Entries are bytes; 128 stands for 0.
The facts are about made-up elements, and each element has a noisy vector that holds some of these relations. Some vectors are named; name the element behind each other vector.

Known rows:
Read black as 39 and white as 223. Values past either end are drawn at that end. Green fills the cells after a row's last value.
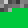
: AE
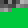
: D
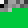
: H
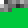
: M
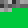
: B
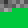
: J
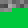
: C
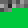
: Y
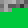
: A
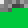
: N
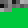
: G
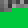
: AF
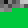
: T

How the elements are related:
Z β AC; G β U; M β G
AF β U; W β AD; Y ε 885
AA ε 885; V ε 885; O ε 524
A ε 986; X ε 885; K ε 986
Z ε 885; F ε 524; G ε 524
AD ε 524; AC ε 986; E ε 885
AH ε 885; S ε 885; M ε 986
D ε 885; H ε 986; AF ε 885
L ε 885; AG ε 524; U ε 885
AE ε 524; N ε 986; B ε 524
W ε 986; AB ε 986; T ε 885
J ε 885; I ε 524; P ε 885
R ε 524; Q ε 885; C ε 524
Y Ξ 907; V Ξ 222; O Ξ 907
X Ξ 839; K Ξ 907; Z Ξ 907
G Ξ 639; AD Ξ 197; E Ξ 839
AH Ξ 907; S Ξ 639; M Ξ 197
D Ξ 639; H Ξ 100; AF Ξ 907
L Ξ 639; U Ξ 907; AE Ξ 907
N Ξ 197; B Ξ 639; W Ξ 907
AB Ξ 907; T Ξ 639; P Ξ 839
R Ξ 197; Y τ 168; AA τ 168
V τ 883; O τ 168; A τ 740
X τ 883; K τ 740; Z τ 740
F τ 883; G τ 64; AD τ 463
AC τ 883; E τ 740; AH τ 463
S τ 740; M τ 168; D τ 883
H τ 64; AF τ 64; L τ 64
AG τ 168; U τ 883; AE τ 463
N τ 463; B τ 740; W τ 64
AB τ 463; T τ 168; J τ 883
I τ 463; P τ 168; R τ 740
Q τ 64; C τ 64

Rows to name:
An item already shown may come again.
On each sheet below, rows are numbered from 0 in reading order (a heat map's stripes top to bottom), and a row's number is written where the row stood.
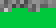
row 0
AC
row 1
I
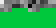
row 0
N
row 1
L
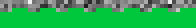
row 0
I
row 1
N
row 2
S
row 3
L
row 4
AG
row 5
O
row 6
H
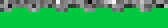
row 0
Z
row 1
F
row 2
N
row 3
T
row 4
N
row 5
R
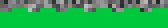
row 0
Q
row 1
E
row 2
W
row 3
P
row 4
U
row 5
AB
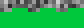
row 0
K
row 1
AH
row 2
AD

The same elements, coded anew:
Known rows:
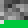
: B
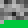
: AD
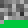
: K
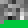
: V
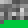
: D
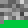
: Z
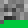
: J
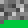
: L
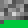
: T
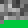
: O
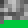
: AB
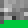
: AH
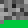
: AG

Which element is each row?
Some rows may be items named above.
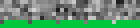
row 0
Y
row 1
AH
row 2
H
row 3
AB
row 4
R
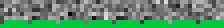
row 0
W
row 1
AC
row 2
I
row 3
V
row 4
J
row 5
Q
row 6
A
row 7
U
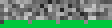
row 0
AF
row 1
G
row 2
AG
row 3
AE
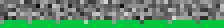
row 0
X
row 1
A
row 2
AG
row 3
E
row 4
S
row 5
AA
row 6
K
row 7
AC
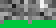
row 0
C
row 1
N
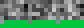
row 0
P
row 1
F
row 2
M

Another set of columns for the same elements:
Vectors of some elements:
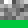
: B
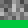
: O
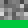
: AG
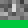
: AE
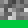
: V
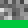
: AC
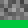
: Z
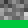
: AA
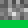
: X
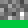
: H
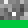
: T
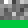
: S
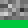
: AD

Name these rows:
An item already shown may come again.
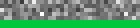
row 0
AC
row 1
T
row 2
M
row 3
J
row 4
L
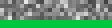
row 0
A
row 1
R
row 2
G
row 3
O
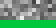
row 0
G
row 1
I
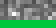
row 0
P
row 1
Q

